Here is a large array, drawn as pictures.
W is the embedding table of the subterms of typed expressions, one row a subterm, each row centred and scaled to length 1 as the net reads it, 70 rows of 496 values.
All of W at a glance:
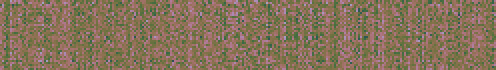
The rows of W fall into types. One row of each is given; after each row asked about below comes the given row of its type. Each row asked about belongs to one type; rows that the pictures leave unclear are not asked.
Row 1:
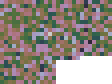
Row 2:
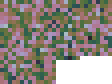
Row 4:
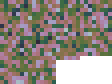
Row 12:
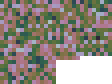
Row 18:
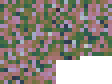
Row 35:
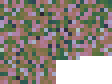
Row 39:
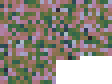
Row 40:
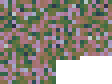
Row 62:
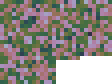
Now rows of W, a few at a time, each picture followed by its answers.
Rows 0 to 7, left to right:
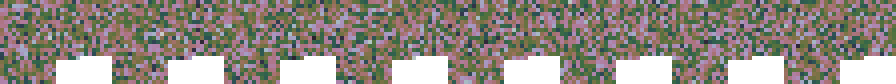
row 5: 4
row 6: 1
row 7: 4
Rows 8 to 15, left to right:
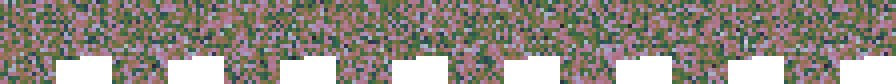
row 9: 12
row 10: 2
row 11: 18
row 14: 62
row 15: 12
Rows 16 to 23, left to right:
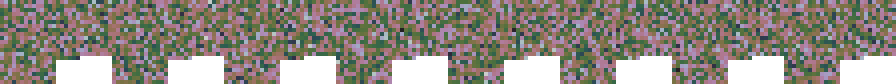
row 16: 40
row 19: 39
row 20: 62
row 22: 12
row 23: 39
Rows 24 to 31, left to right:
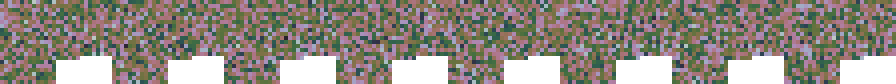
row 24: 2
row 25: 4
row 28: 12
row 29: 2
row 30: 40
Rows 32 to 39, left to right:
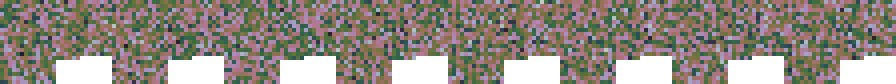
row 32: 62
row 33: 18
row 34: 18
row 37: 39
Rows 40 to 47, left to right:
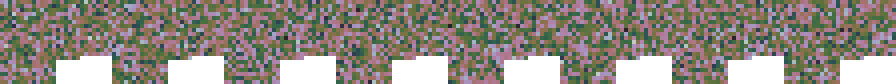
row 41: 62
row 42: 35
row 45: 39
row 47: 39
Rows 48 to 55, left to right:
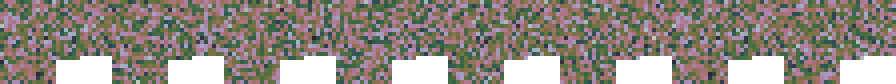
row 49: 62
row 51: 1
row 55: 39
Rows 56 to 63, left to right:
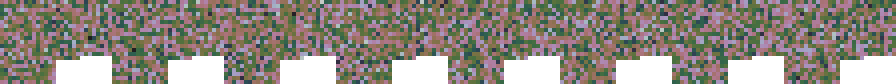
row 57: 62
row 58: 35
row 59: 2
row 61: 4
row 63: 2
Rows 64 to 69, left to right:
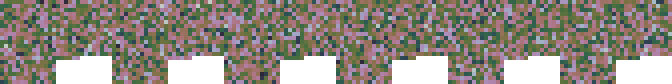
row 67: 1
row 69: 40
